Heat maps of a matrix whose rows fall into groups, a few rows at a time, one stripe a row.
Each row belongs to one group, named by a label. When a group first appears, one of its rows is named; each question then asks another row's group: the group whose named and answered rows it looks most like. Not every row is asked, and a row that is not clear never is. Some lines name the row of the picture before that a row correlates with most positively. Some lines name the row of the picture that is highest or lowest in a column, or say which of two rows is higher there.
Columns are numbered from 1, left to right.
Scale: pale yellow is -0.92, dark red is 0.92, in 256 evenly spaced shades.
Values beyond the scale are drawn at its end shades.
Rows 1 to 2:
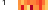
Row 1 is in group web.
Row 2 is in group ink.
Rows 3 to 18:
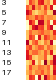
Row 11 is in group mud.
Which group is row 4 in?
mud
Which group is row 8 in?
web
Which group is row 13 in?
mud
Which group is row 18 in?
ink
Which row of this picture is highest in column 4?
8
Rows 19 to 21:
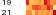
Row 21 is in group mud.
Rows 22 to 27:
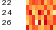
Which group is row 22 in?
web
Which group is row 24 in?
ink
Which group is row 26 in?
ink
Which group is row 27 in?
mud
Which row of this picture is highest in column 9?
27
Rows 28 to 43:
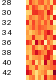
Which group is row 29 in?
mud
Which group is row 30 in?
web
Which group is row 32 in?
mud
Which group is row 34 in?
web
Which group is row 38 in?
web
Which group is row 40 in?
ink
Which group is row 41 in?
mud
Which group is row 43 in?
ink
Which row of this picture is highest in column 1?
42
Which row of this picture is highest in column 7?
40
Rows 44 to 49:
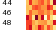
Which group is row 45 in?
web
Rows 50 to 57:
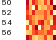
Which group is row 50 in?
mud
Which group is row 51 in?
mud
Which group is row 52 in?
mud
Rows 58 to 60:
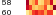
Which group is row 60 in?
web
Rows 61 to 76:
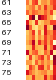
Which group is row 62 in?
ink
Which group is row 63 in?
mud
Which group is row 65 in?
mud
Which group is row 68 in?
ink
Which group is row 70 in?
ink
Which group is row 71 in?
mud
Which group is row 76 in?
ink
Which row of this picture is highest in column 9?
71
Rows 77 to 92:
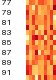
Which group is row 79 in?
mud
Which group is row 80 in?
mud
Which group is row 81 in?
mud
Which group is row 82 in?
mud
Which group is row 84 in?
web
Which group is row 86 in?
mud
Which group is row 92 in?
ink
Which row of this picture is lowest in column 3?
78
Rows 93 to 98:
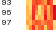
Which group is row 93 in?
web
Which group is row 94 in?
ink
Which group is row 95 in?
ink
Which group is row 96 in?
ink
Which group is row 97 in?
web
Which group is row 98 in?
web
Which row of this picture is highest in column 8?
93
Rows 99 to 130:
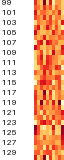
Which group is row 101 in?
mud
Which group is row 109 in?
ink
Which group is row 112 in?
web
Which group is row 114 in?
web
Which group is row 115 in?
web
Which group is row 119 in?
mud
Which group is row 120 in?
mud
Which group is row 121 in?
mud
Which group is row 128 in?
ink
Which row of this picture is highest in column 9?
119
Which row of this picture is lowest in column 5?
130
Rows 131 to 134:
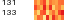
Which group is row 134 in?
ink
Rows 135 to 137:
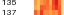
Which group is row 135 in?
web
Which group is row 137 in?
mud
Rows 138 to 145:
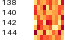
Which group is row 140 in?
mud
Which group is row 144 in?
mud
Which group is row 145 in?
web
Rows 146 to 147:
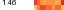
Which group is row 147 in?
web
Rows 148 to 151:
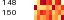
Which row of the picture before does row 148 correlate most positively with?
147
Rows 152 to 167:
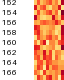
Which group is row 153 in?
mud
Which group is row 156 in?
web
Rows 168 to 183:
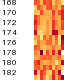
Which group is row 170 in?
ink
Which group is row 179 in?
web
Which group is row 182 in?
mud
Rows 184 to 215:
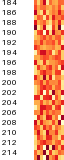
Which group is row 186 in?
mud
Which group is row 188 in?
mud
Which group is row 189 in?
mud
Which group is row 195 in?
web
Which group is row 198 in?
web
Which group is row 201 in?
web
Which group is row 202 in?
ink
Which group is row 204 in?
ink
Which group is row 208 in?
mud
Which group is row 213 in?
ink
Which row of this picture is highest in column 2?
215
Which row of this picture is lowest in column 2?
189
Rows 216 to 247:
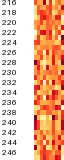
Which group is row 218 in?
web
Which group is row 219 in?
web
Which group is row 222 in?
web
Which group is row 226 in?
ink
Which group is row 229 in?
ink
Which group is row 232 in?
ink
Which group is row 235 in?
ink
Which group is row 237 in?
web
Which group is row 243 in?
mud
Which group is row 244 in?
ink
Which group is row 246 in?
web
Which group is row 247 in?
web
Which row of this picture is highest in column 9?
245
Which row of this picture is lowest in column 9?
223
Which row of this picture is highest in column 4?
216
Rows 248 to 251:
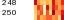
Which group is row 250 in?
ink
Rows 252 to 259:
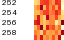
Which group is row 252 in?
web
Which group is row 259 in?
mud
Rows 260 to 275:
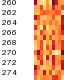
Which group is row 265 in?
mud
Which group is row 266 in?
ink
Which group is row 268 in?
ink
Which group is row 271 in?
ink
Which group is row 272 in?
ink
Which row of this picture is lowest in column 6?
260
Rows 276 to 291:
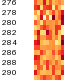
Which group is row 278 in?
ink
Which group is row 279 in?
ink
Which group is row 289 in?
ink
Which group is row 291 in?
web
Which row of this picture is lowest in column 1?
279
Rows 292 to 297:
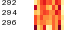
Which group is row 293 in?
mud
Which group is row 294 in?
web
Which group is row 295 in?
mud
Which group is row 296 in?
mud
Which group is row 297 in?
mud
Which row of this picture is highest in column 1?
297
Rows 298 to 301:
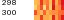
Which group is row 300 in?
mud
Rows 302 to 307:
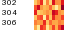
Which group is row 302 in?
ink
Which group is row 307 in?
ink
